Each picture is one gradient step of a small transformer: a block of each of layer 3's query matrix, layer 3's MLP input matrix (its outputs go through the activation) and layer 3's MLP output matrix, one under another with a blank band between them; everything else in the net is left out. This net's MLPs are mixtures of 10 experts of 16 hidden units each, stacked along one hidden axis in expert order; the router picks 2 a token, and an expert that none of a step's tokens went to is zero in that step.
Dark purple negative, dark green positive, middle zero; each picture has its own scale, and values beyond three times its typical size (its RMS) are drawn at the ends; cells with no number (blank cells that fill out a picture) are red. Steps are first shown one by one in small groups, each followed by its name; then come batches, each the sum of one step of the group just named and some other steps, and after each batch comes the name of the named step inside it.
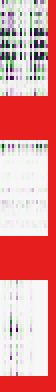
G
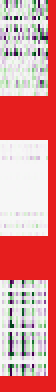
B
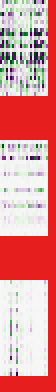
G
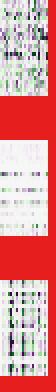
B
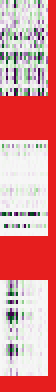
G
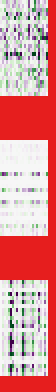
B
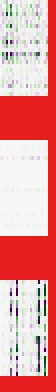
B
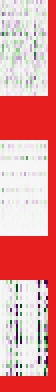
G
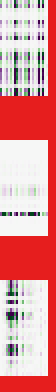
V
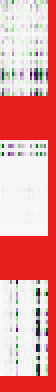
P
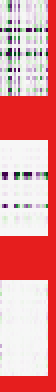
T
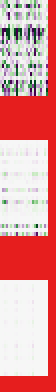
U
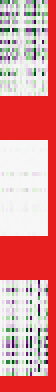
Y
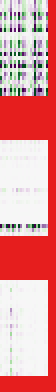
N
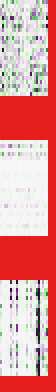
P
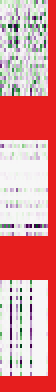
U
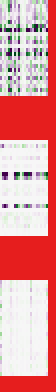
T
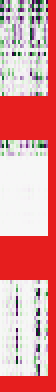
P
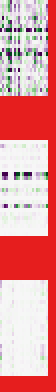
T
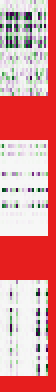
P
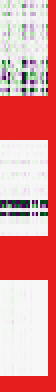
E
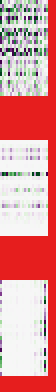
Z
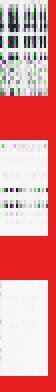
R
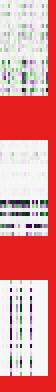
E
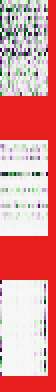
Z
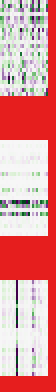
E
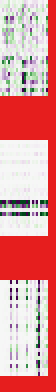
E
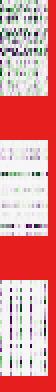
Z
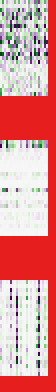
R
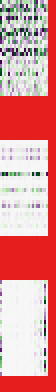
Z
